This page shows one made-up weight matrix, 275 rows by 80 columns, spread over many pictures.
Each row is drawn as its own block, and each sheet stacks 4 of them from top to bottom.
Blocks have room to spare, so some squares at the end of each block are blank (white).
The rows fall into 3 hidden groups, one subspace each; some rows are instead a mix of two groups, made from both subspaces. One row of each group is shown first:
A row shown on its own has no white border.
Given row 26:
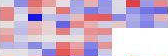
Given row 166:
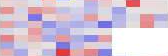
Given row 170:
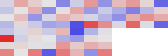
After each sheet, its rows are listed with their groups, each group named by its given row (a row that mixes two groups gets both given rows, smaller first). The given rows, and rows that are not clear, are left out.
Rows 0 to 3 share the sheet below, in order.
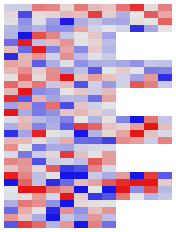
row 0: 166
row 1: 166
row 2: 26
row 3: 26
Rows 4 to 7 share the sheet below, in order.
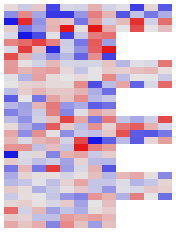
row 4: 170
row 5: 170
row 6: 170
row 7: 170
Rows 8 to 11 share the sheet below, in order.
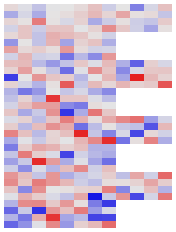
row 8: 166
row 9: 26 and 170
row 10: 26
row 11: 170
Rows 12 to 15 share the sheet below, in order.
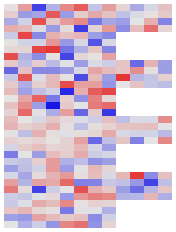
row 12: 26 and 166
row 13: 26 and 170
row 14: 170
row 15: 26
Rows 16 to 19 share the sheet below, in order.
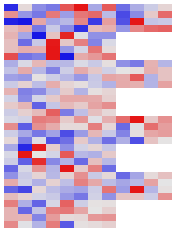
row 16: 26
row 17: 26 and 166
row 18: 166
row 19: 26
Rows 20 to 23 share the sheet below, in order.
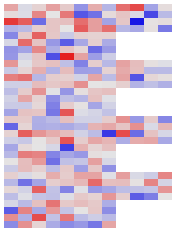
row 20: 26
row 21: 26
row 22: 26 and 170
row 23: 166
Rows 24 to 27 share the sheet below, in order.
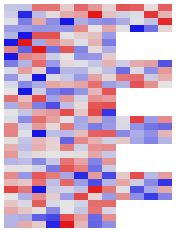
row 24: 166
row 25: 166 and 170
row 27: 26
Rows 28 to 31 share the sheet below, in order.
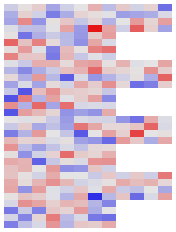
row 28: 170
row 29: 166
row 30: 26
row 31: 170
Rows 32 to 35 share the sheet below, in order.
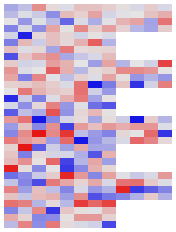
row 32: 166
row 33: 170
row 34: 26 and 166
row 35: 170
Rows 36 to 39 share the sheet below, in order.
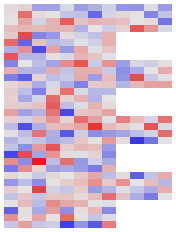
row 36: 166
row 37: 26
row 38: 166
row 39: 166
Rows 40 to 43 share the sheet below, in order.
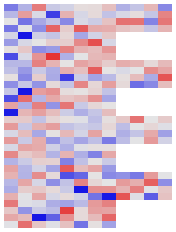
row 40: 166
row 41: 166
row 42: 166
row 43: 26
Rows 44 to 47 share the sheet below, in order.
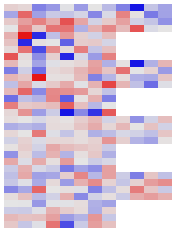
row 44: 166
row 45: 166
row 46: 166
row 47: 26
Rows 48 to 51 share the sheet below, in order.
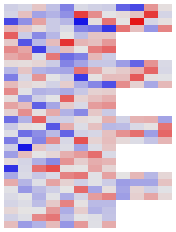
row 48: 26
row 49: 26
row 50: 166
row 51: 26
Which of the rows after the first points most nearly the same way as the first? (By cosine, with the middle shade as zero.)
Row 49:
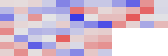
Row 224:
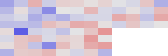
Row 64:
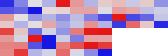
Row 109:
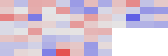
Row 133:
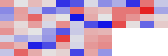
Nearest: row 133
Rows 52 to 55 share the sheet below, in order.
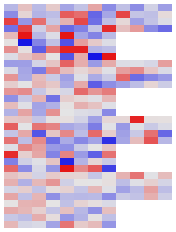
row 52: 166 and 170
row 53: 170
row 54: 166
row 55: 166
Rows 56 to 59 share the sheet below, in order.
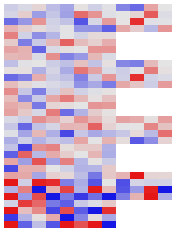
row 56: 26
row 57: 26
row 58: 166
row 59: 166
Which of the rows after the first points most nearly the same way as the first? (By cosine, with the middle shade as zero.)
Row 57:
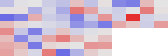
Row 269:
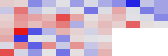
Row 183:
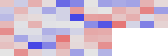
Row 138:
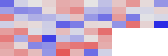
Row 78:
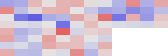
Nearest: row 183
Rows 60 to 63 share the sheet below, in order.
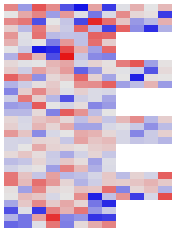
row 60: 26
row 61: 26
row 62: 26
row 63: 170
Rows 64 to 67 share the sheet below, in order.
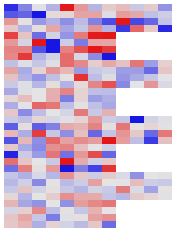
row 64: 170
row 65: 26
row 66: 166
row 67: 170
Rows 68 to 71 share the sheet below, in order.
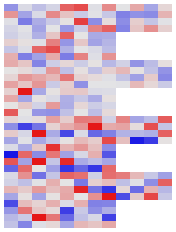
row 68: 26
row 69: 166
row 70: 166
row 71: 26
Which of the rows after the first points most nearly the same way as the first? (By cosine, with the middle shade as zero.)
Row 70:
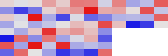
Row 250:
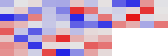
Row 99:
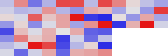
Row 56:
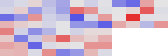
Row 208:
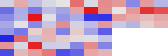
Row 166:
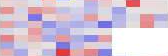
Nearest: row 208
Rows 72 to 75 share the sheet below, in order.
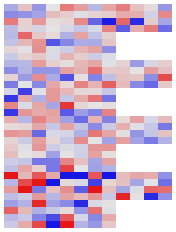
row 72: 26 and 170
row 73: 166
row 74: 26
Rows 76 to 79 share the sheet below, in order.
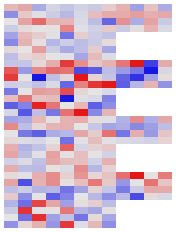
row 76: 26
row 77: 26
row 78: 26
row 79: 166
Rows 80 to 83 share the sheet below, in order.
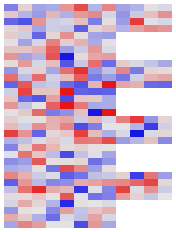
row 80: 26
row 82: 26
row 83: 26
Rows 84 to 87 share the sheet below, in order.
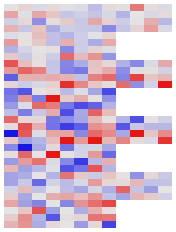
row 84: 166
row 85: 170
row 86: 170
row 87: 170
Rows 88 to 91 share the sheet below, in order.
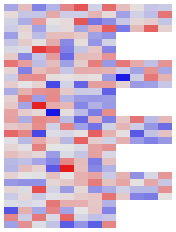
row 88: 26
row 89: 166 and 170
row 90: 26
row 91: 166
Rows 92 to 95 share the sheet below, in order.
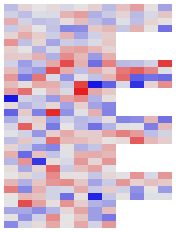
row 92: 170
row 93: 170
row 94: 166
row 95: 170
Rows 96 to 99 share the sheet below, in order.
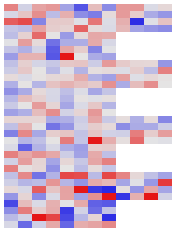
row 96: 26
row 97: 26 and 166
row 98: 170
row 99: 26
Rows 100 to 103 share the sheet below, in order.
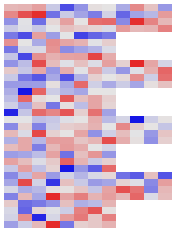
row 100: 166 and 170
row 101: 166
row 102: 166
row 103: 166
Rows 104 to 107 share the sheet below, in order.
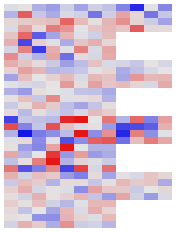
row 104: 166
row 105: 170
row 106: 26
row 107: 26
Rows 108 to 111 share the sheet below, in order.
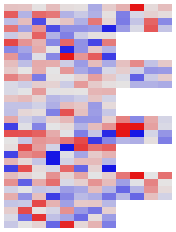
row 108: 166
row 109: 26
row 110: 26 and 170
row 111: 166
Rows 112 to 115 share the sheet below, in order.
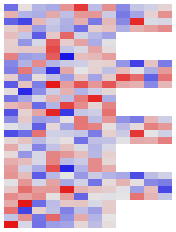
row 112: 26
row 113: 166
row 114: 26
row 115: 166
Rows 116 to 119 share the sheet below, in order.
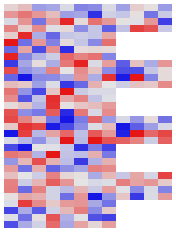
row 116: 166
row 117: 26
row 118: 170
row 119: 170
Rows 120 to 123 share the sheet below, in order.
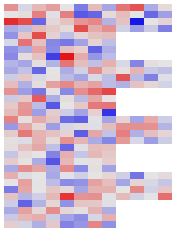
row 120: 26
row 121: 170
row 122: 26
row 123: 170
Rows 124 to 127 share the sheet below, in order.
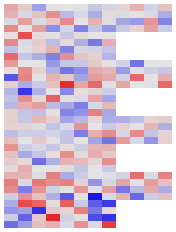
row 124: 166
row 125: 170
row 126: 26
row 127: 170
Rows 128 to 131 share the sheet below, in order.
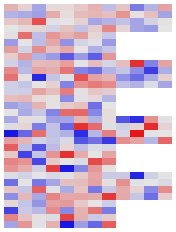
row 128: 166
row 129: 26
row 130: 26
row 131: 166
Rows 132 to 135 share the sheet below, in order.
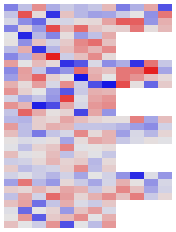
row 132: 166
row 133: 26
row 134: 26
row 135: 166
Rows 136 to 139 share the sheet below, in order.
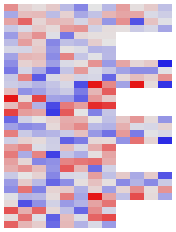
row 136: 26
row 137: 170
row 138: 170
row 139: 170
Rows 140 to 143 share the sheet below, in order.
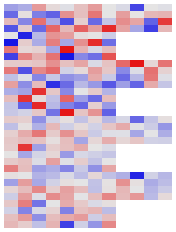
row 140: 166
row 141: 166
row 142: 166
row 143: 166
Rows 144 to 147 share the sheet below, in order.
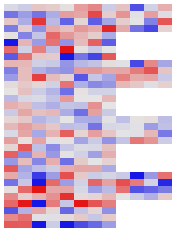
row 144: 166
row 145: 26
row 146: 166
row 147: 166 and 170
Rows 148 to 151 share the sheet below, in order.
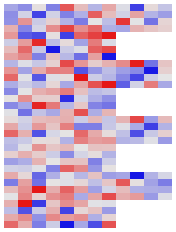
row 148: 170
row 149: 26
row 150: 26
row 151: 166
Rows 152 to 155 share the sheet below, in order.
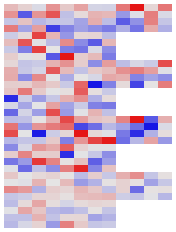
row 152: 166
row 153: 170
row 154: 26
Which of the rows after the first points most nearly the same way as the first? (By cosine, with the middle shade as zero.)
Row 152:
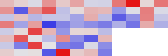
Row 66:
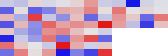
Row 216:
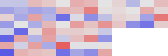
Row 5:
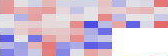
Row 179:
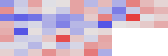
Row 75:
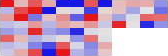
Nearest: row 179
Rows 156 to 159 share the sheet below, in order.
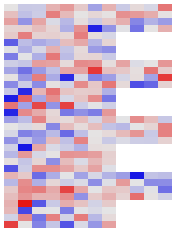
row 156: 170
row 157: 166
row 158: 166
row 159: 166
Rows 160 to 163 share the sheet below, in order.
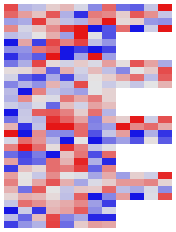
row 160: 170
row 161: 166
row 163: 170
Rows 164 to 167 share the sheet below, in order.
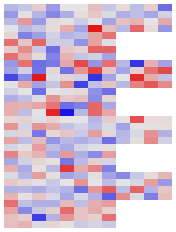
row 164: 170
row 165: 26
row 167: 26
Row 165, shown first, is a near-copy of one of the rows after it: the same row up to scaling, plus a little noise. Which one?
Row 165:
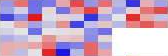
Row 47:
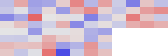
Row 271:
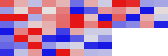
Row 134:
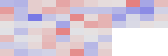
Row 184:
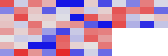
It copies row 47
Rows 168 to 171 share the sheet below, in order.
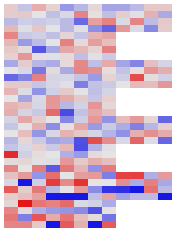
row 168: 26
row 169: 26
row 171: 166 and 170
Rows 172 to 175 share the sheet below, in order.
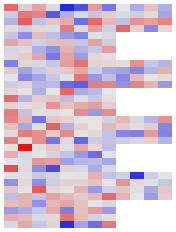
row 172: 26 and 170
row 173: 26 and 170
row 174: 166
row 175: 166
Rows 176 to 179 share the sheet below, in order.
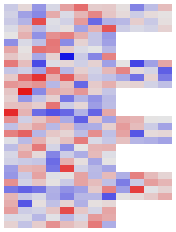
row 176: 26 and 166
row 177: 166
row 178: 26
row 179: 26 and 166
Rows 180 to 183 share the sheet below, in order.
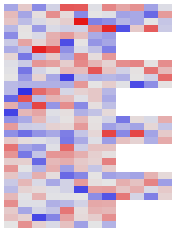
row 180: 26
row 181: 166
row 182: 26
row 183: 26
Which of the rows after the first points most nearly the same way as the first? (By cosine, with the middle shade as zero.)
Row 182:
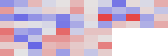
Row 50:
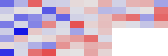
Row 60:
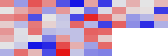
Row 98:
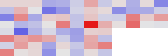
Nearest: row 50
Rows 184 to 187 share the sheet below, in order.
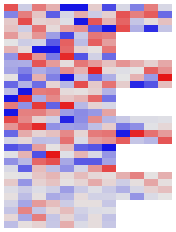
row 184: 26
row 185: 166
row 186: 170
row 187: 166
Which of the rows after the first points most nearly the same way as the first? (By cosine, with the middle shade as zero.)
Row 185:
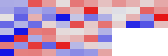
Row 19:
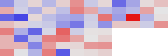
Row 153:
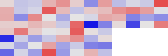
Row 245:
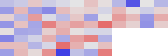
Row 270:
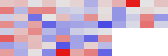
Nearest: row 245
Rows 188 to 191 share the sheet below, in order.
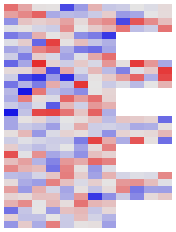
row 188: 170
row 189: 166
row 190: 170
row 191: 170
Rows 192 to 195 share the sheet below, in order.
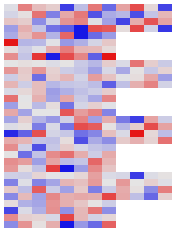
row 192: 170
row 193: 166
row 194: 26
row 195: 166
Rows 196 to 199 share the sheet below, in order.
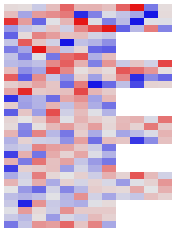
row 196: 26
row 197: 170
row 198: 166 and 170
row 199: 166
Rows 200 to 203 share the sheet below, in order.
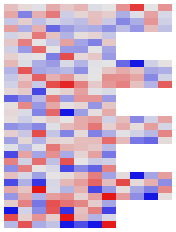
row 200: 166
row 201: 166 and 170
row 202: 166
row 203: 166
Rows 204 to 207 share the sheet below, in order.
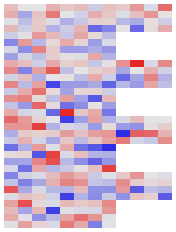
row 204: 166 and 170
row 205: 166
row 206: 170
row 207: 170
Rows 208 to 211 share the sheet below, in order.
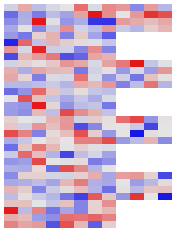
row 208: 26 and 166
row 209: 26 and 166
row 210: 26
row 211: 170
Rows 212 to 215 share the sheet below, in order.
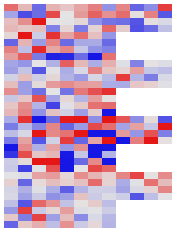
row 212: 166
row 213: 170
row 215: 166
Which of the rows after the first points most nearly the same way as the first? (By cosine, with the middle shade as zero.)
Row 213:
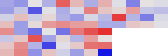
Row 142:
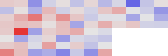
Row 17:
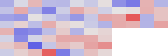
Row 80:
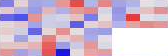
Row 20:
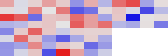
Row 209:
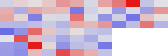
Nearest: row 17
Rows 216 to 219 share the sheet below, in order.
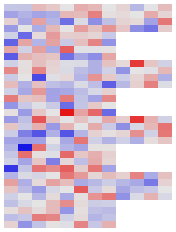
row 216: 166
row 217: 166
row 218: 166
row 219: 26
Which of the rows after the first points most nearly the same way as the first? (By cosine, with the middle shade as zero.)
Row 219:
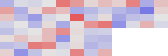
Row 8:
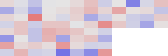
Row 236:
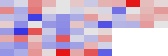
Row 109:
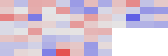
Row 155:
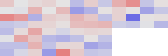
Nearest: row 155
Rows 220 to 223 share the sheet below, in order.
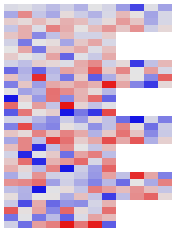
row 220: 166
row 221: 166
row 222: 166
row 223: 166
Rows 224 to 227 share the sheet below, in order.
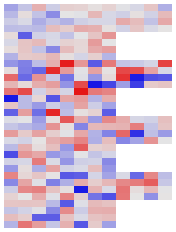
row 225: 170
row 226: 26 and 170
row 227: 26
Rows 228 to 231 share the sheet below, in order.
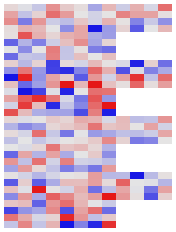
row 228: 170
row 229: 170
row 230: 166
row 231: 166
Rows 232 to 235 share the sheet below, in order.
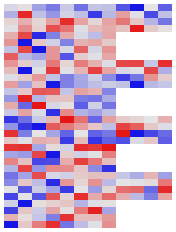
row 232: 166
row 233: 166
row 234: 170
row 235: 166
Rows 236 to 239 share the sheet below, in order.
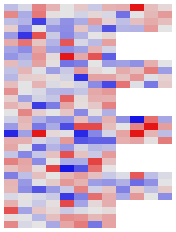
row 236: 166
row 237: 26
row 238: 26
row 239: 26 and 170
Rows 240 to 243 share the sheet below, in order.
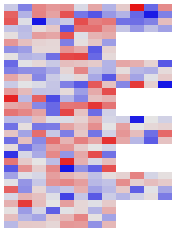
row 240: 26
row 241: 170
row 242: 166
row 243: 170
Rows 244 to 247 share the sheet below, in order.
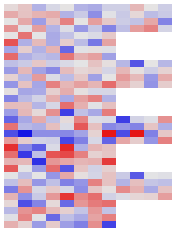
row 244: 166
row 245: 166
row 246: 26
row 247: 170
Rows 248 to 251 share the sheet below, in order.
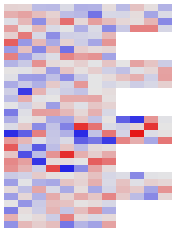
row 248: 166
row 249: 166
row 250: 26
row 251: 166
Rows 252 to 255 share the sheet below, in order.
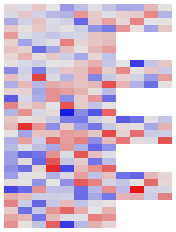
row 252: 26
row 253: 166
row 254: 166 and 170
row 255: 26
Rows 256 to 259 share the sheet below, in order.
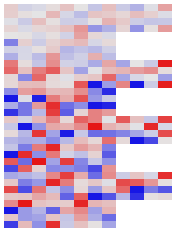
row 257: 170
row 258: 166
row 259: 170
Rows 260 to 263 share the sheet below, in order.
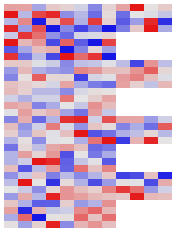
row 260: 166
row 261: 26
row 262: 26
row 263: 166
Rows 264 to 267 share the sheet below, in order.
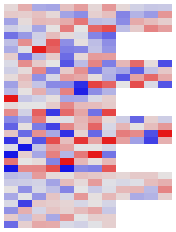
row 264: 26 and 170
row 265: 170
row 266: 166
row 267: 166
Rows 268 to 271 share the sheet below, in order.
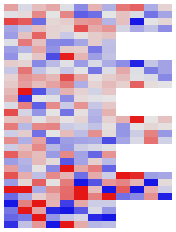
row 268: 26
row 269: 166
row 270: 166
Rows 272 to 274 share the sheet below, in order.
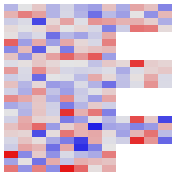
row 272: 166
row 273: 166
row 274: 166 and 170
